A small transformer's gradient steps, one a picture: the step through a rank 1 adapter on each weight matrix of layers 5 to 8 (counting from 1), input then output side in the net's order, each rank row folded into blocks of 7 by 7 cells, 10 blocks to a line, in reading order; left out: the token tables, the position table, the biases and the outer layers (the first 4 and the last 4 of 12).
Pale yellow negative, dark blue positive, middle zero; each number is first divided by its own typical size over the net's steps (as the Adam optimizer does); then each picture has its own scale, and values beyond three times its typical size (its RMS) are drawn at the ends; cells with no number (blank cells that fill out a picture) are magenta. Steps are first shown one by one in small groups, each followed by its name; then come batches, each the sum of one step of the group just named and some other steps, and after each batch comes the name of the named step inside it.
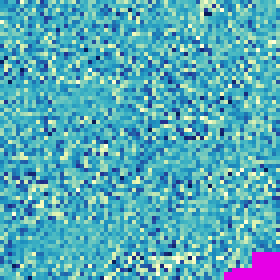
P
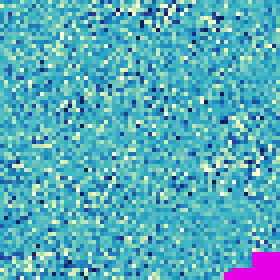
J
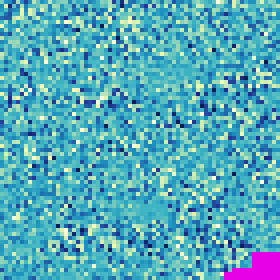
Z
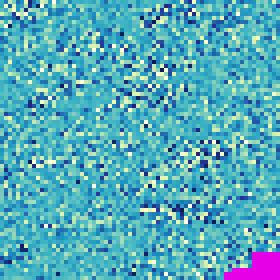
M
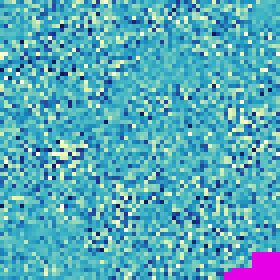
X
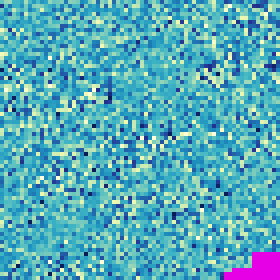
X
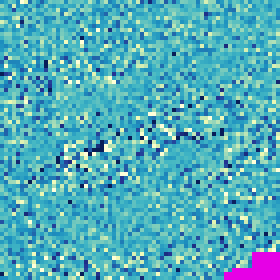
P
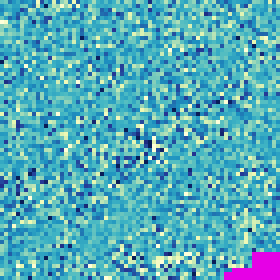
P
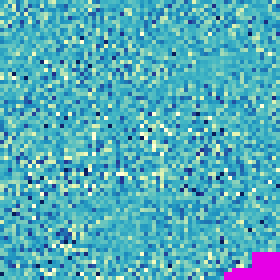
M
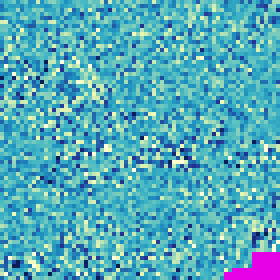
P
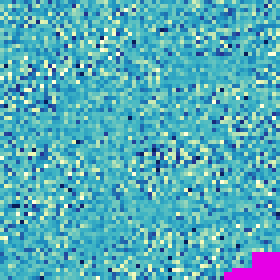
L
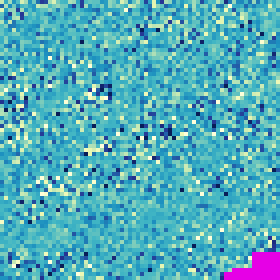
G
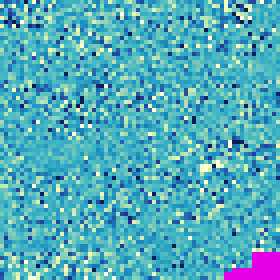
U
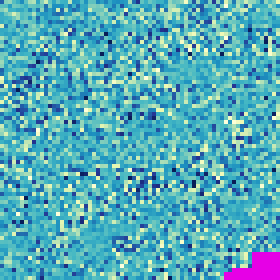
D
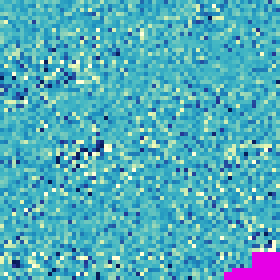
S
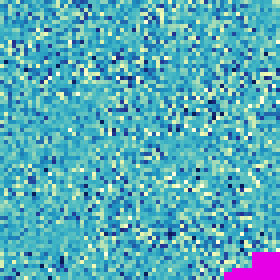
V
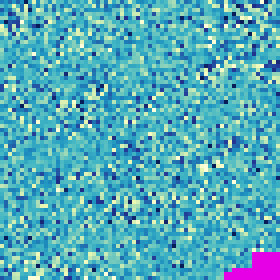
U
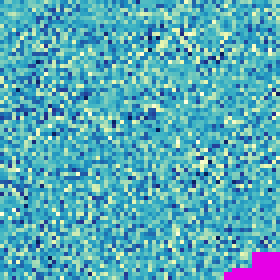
D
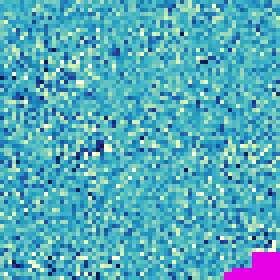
S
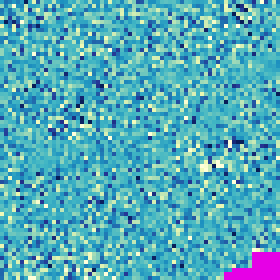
U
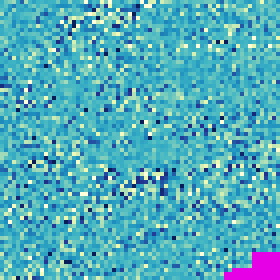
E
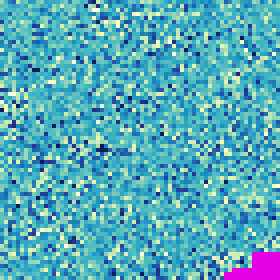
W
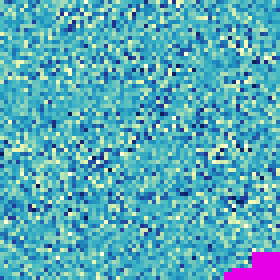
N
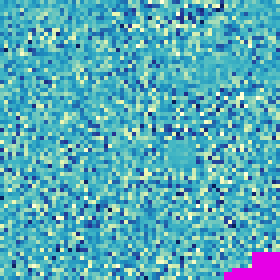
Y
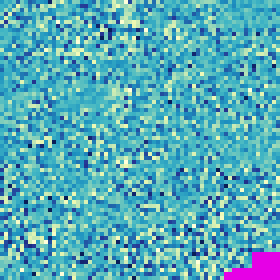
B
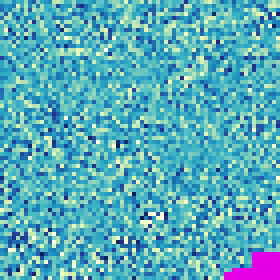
B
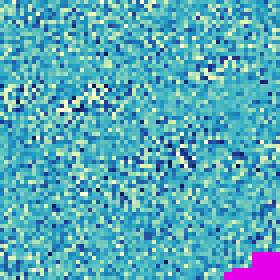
E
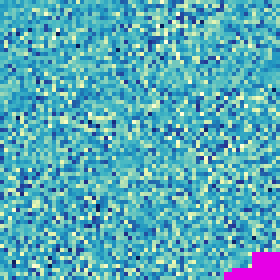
Y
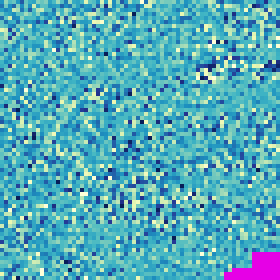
E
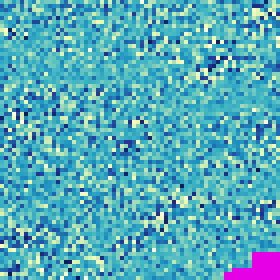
E
